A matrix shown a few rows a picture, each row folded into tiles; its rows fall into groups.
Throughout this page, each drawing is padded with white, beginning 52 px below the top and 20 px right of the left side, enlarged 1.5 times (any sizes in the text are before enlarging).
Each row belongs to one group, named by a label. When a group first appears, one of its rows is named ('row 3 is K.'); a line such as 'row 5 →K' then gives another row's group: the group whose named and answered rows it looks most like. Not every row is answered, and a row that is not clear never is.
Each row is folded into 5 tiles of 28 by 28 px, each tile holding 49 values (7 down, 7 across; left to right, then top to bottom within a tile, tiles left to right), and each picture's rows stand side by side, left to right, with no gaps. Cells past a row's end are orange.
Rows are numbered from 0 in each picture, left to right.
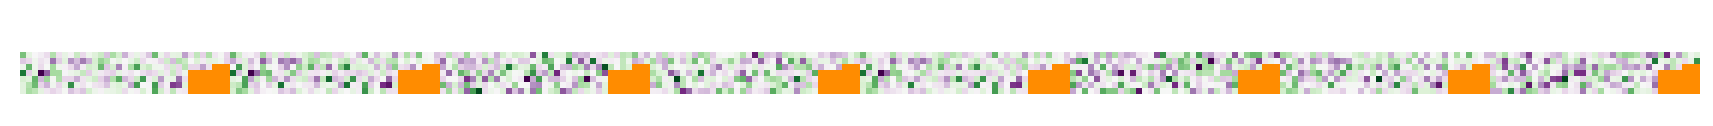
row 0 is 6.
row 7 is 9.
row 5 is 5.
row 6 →6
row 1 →6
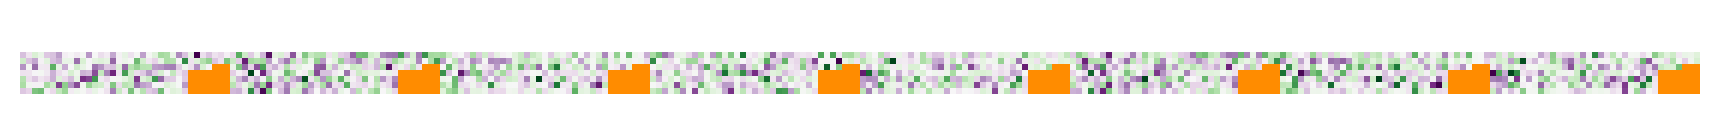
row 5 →9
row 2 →6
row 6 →6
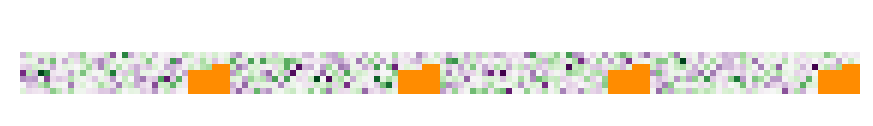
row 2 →5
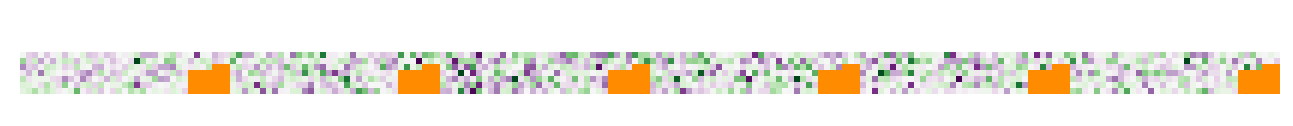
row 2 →9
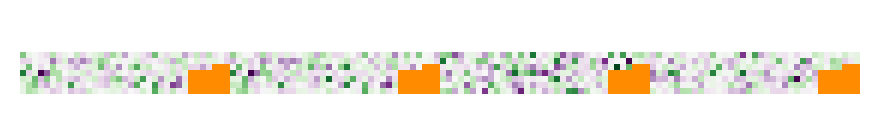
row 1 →6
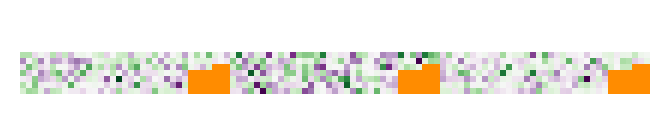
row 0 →6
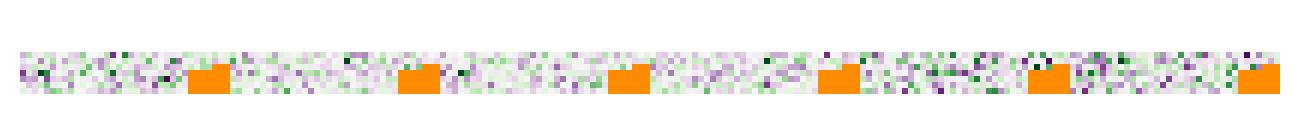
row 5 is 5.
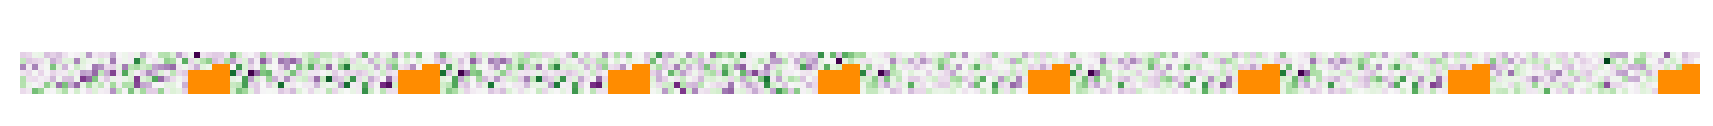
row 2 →6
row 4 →6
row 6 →6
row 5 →6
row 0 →9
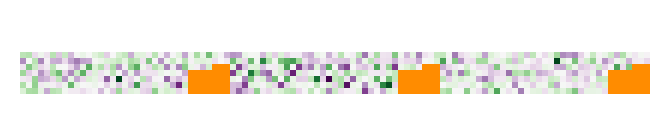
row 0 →6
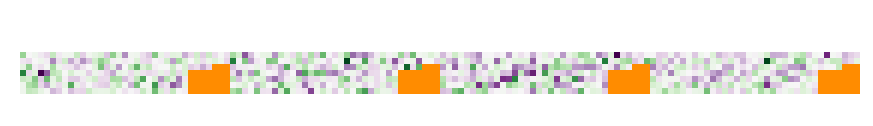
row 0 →6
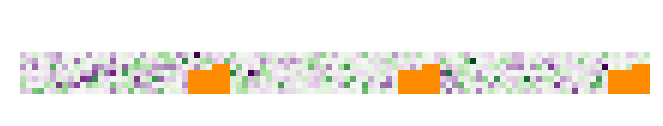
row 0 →9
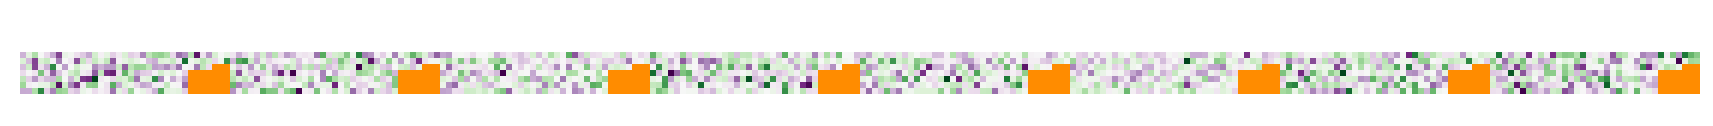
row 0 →9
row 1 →5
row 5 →9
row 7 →9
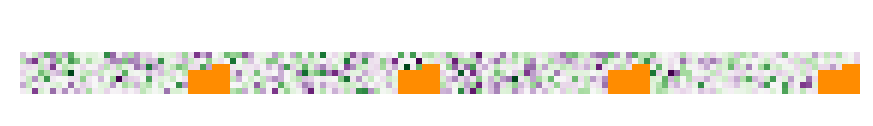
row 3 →6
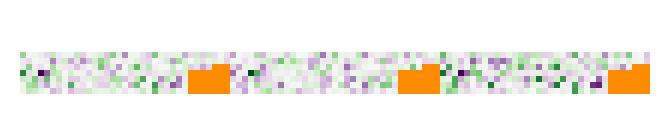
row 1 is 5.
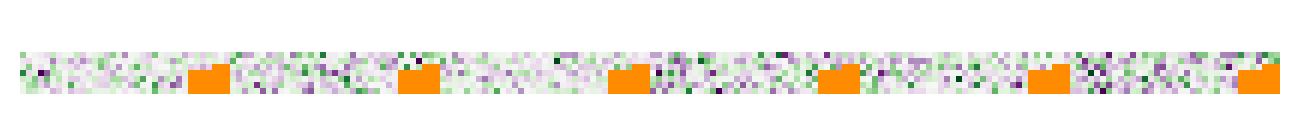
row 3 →5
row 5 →9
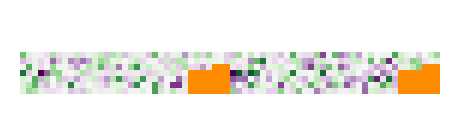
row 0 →6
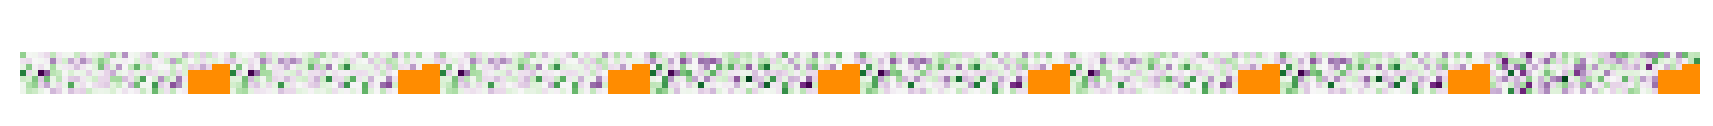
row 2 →6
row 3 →6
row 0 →6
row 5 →6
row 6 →6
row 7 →9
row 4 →6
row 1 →6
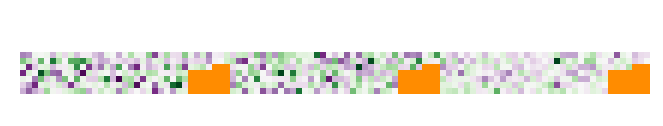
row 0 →5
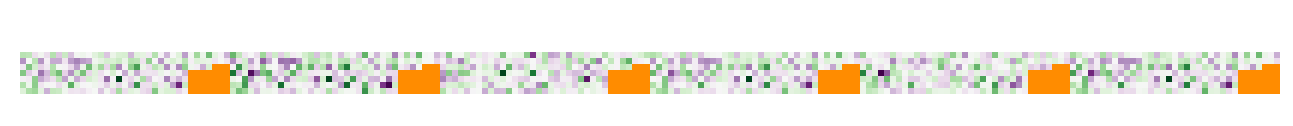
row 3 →6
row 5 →6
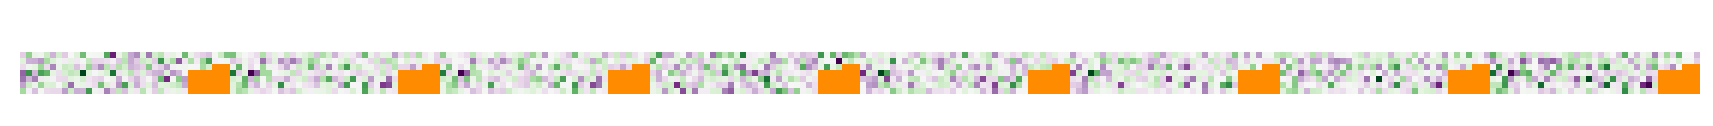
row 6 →6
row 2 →6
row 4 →5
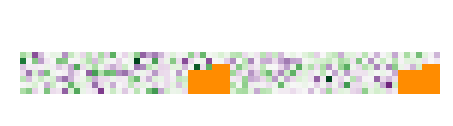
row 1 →6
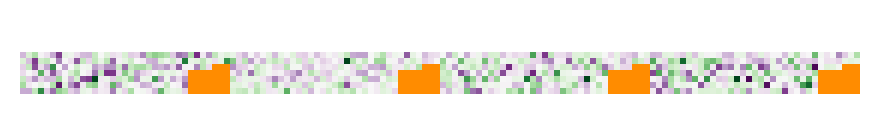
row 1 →9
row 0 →9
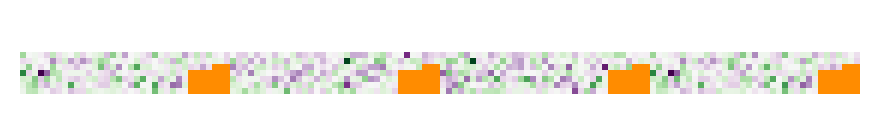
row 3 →6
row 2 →5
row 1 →9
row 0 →6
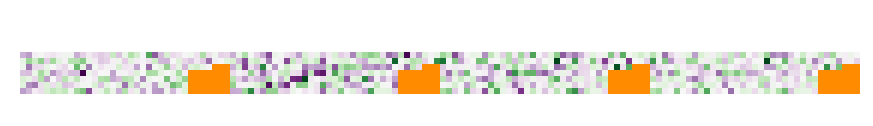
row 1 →9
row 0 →5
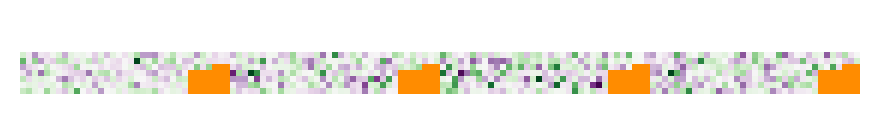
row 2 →6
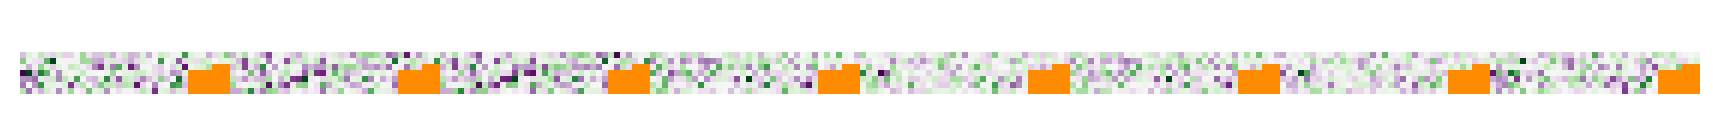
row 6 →5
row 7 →5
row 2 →9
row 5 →6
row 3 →6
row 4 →6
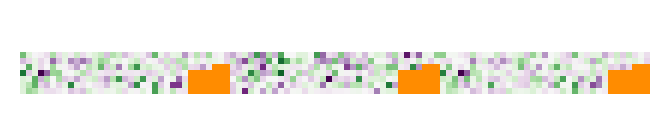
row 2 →6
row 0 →6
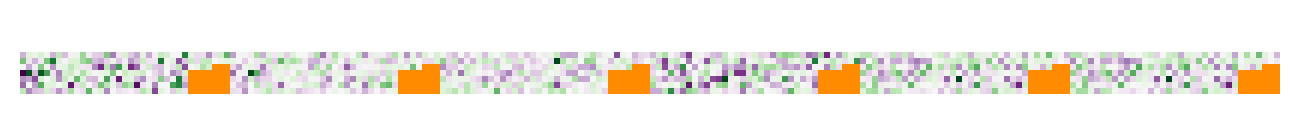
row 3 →9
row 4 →6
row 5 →6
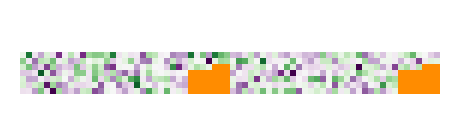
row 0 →9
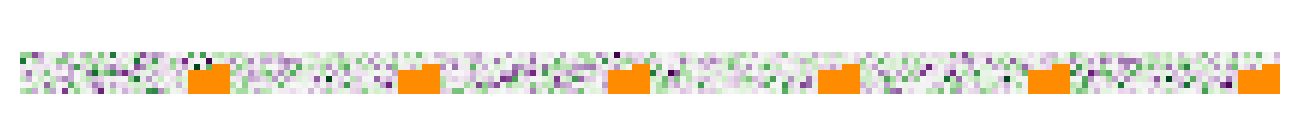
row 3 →6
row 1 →6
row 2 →9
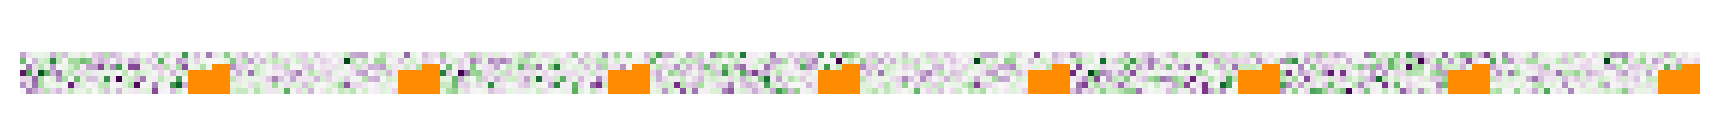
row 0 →5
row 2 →6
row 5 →5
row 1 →9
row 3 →9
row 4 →9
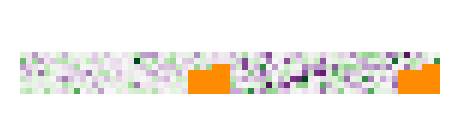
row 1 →9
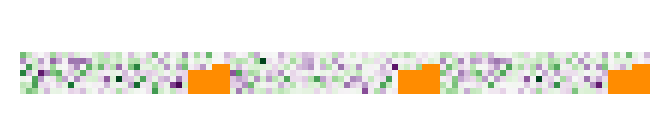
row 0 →6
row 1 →5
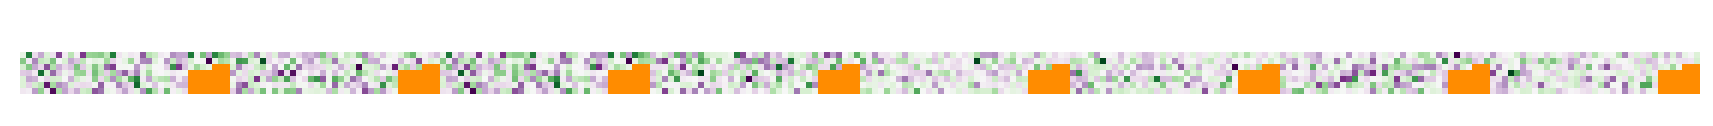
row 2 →9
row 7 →5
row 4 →9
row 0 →9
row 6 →9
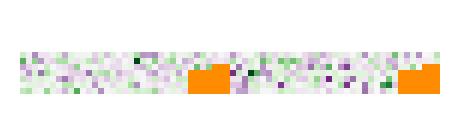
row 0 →9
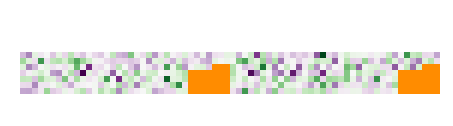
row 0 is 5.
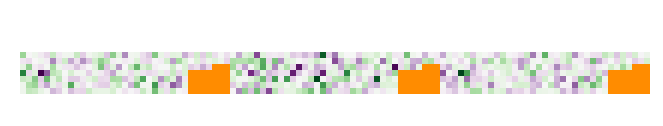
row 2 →5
